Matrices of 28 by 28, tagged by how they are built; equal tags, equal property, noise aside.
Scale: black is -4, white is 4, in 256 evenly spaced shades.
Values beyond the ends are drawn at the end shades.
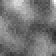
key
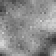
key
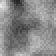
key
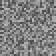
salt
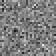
salt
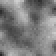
key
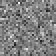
salt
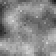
key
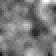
key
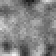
key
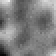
key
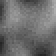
key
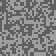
salt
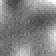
key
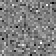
salt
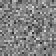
salt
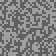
salt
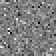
salt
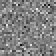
salt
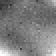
key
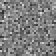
salt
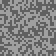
salt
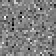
salt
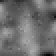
key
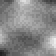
key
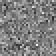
salt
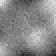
key
